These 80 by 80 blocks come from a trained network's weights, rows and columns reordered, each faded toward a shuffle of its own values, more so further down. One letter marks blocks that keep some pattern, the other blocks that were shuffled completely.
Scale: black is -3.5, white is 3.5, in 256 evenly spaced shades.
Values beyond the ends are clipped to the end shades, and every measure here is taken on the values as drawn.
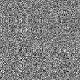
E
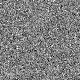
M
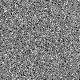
M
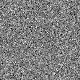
M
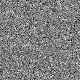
M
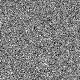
M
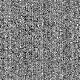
E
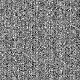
E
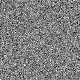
M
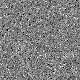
M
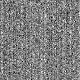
E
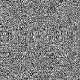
E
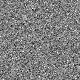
M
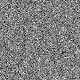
M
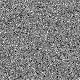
M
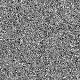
M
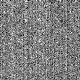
E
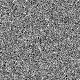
M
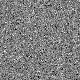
M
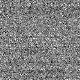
E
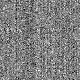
E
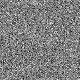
E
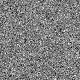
M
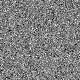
M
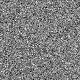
M
